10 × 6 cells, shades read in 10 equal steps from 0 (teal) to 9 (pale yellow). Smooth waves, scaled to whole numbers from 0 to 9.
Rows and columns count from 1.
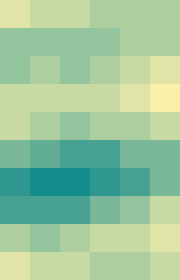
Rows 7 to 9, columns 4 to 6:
1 2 4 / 4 5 7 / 7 7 8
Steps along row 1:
down same down same same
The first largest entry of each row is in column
1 5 6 6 1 1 6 6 6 1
